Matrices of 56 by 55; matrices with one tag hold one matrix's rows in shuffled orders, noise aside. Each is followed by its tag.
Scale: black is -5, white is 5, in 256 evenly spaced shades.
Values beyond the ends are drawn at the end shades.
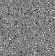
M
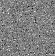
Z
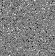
Z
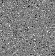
Z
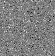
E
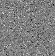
E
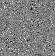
E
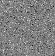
E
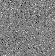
M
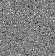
Z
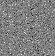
E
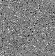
Z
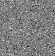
E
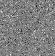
M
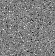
E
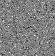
Z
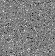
E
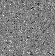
E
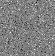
M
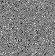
M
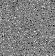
Z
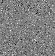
M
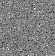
Z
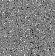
E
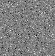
M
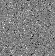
E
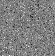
E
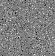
M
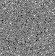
M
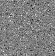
E
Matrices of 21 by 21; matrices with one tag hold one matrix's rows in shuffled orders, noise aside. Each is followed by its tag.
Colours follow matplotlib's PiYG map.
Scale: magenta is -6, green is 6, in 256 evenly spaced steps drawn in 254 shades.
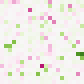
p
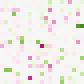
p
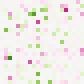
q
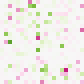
q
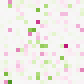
q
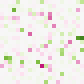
p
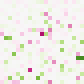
p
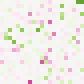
p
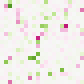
q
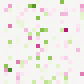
q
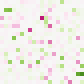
p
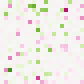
q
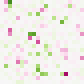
q
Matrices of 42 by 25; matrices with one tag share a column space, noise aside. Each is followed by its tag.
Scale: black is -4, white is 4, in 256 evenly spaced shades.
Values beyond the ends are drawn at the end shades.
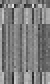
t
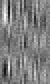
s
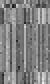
t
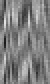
s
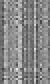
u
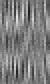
s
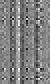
u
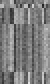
t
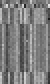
t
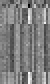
t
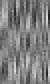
s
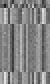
t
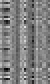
u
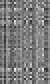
u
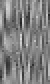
s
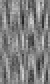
s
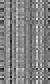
u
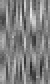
s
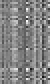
u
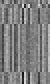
t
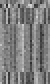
t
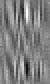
s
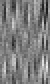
s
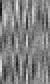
s
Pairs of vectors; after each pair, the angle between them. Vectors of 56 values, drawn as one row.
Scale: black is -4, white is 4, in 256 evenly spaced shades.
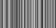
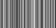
nearly parallel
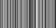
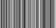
partly opposed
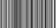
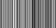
orthogonal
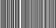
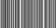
nearly parallel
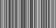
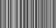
orthogonal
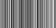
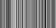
partly opposed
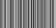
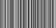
nearly parallel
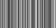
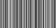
nearly opposite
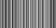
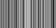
partly aligned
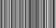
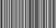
nearly parallel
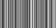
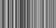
partly aligned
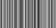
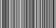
partly opposed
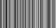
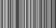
partly opposed
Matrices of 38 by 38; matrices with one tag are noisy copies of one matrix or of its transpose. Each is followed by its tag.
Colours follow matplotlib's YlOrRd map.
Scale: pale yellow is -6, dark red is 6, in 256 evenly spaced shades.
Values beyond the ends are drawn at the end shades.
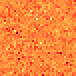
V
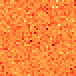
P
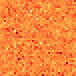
V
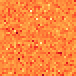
V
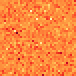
V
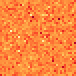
V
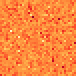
V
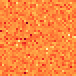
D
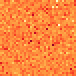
P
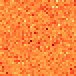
P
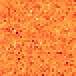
V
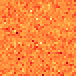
V
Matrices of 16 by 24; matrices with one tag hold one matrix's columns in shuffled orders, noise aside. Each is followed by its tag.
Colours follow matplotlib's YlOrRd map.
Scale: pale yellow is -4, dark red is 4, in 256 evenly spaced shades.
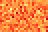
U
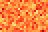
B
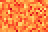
B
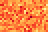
U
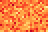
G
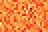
B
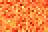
G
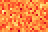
B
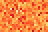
B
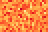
B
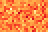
U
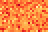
G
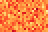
B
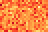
G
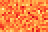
U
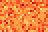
G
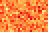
U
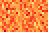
B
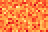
G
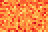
G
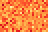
G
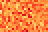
B
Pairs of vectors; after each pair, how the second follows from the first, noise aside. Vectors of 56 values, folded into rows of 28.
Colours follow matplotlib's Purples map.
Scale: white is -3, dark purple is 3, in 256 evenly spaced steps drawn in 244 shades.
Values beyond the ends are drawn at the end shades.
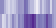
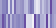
sign-scrambled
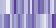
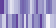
reversed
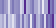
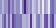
sign-scrambled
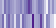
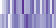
reversed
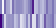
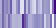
reversed
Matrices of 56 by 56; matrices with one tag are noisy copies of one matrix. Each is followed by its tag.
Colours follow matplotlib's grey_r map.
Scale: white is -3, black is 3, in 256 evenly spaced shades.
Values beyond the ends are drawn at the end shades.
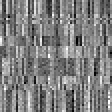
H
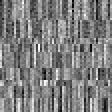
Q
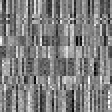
H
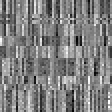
H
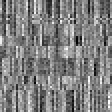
H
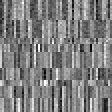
Q
